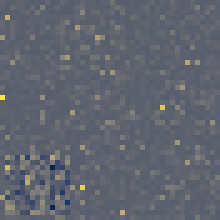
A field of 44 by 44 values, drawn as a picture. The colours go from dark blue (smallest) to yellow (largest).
Most values sit low, with a long tail of high ones. Neither half mirrors the other. The bottom left is the roughest part. No row or column stands out. In the bottom left lies a patch that is rougher than the rest. Overall the values sit about 40% of the way up the scale. Fine speckle covers the field.
